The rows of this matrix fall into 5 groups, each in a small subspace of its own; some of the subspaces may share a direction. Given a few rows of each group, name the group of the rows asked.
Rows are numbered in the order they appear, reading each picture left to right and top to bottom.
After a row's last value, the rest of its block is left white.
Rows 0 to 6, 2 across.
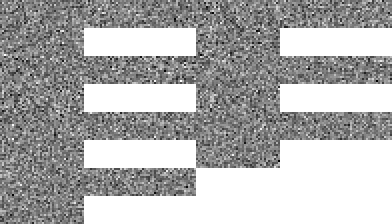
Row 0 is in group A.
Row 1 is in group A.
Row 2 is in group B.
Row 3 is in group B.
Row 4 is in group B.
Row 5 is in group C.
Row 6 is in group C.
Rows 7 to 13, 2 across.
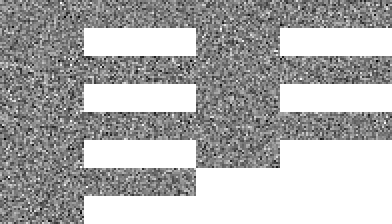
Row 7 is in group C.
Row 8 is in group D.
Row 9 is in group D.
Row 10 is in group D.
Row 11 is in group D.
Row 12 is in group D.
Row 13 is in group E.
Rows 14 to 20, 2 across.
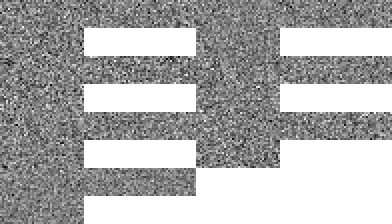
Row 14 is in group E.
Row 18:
A
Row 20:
C
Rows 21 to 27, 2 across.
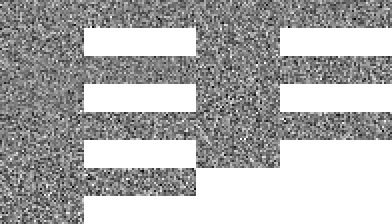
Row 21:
D
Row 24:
C
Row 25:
C
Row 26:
D
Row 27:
D
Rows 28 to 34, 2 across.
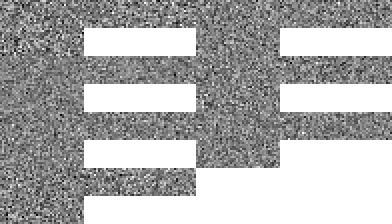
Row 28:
B
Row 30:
A
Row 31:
E
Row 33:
D
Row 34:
E
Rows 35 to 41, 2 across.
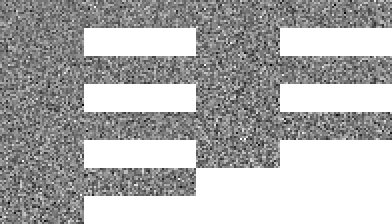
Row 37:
C
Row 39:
E
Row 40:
D
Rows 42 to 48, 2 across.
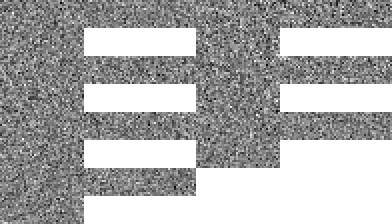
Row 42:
C
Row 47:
C
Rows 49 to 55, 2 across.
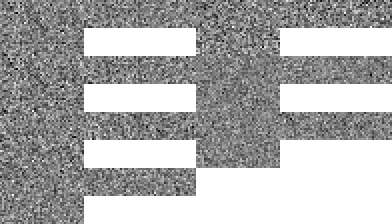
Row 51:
A
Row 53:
D
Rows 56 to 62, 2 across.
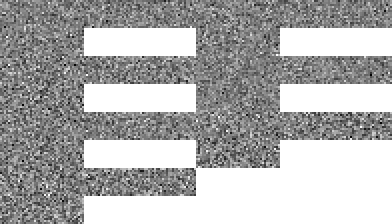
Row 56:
D
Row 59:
A
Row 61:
B
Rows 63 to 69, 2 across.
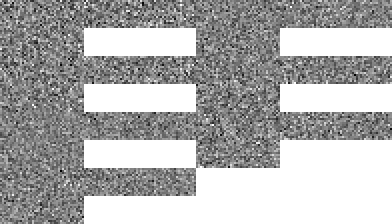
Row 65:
D
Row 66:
D
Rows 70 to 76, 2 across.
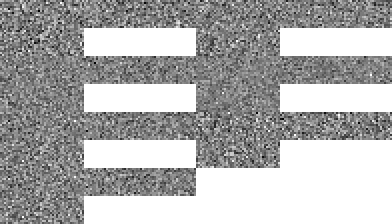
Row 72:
E
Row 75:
D
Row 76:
E
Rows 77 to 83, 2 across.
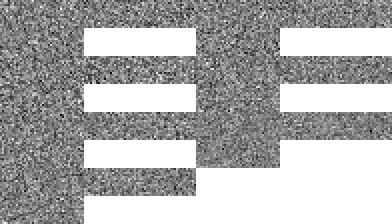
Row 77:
D
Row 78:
C
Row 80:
A
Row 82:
A
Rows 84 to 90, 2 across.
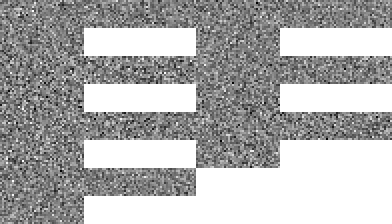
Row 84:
D
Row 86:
D
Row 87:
C
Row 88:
E
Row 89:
D
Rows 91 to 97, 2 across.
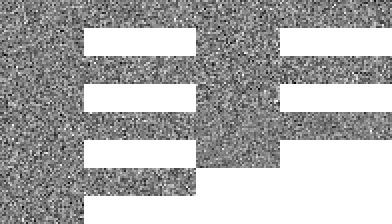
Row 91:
A
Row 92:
E
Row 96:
A
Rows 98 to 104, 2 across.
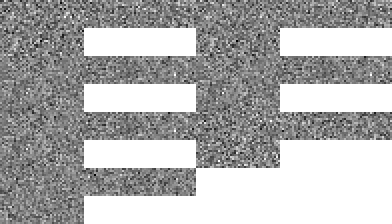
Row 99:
B
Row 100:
A
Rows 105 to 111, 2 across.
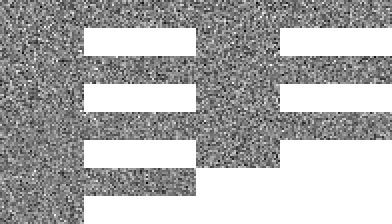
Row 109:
E
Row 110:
E
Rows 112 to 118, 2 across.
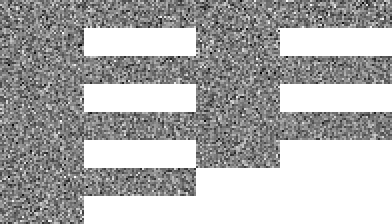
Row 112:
D
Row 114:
B
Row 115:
B
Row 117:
B
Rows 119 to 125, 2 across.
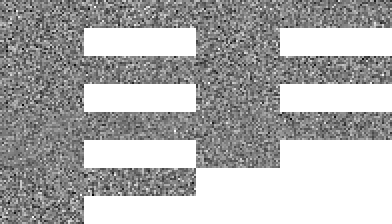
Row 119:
E
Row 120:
C
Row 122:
C
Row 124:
E
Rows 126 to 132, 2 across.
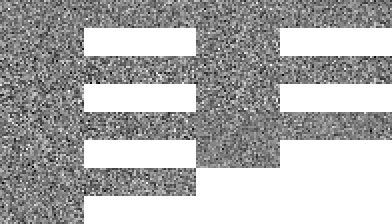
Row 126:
C
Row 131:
A
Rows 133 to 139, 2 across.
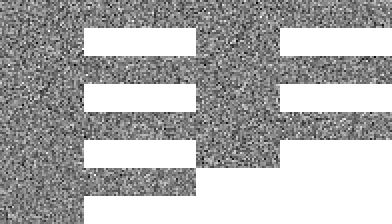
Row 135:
B
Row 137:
D
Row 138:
E
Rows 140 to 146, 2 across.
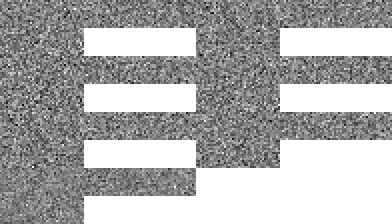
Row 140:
C
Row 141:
A
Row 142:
E
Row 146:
A
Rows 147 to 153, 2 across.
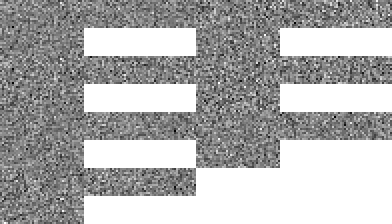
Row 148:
D
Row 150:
C
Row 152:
E
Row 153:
A
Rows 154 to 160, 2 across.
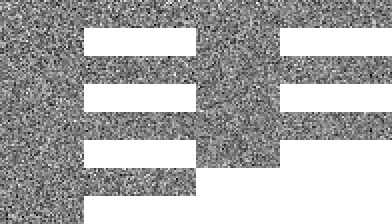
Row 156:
A
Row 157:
A
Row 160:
E
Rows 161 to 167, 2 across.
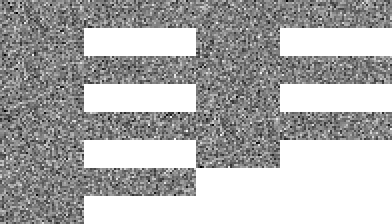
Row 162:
B
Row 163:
A
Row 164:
B
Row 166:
A
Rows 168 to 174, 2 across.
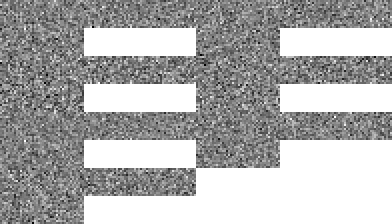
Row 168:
D
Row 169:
A
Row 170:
D
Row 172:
D
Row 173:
E
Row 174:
A
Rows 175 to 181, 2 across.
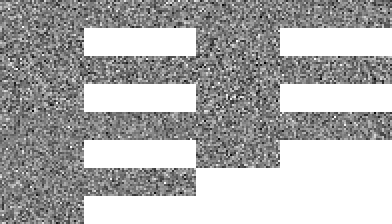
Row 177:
A
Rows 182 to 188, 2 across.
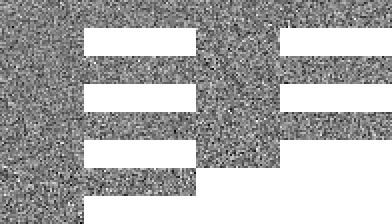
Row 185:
A
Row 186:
A
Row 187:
C
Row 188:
D
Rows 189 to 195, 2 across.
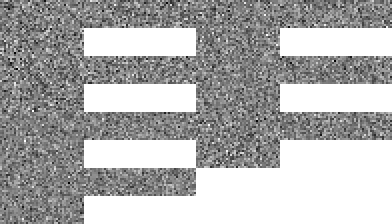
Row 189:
B
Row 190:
D
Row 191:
A
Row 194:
C
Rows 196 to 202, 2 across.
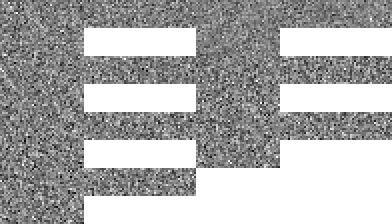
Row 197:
A
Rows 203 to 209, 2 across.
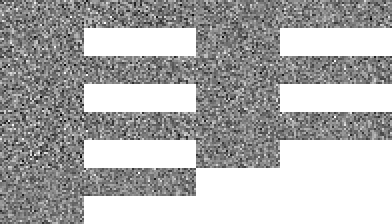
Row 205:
B
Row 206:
E
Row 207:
C
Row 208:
E
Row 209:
E
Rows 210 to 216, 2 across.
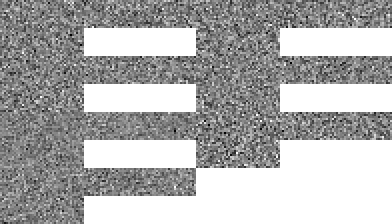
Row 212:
B
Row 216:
A
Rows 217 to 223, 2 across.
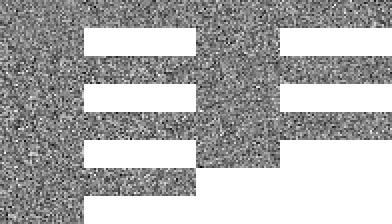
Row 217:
E
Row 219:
D
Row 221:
D
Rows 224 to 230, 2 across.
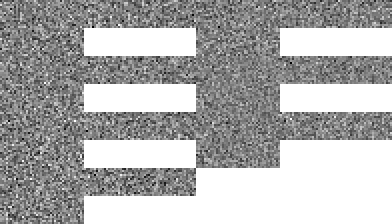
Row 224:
D
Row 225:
C
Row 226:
D
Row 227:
E
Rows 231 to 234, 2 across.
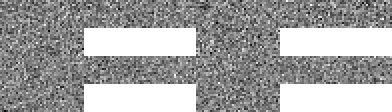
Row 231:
C
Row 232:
B
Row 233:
A
